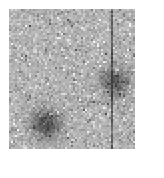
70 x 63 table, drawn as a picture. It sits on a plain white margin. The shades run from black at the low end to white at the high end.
Column 52 stands out from the rest. The values are skewed, with a long tail toward low values. Two dips sink into the field.
